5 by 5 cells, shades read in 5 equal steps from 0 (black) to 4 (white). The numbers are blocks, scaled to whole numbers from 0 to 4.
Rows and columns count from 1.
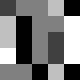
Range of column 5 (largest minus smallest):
4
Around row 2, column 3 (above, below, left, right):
2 2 0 2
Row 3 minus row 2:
0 0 0 -1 0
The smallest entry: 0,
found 6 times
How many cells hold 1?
3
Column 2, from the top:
2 0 0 0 2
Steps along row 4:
down up down up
